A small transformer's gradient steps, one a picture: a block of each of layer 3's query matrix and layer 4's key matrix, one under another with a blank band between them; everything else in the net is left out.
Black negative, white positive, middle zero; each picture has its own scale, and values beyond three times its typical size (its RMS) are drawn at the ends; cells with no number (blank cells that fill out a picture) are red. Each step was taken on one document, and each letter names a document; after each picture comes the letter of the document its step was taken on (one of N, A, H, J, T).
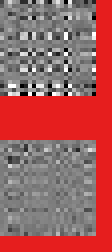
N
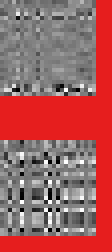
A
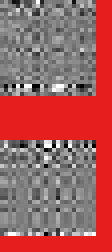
A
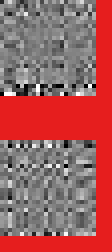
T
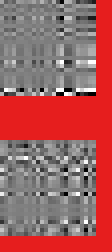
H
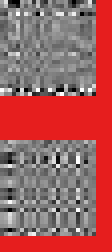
A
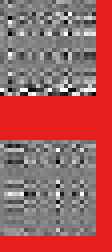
N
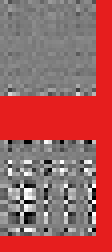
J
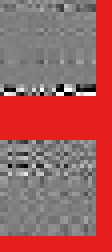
H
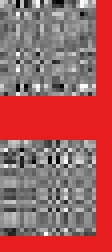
A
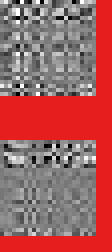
A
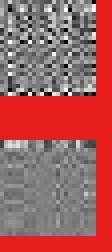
N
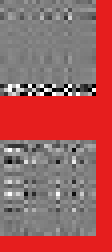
N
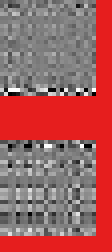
J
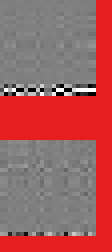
H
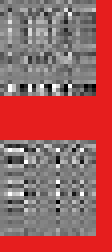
N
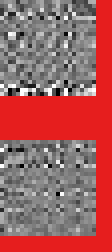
N
